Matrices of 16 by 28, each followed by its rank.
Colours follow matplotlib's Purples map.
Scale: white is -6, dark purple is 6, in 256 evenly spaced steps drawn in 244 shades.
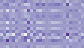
two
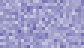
full rank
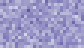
full rank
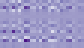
two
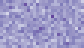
full rank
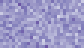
full rank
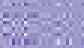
two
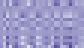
two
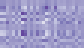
two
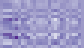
two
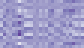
two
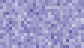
full rank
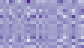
two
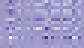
two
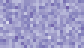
full rank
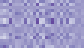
two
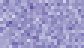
full rank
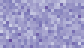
full rank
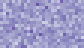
full rank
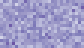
full rank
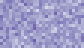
full rank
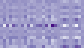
two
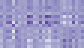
two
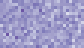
full rank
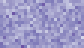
full rank
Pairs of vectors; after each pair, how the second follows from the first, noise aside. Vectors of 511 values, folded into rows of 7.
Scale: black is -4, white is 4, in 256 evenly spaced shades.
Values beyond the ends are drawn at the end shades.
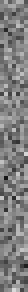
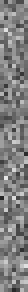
negated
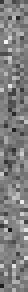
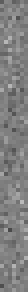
shrunk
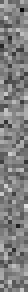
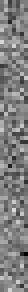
shuffled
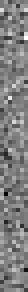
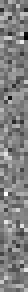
negated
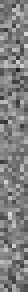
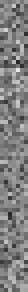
negated
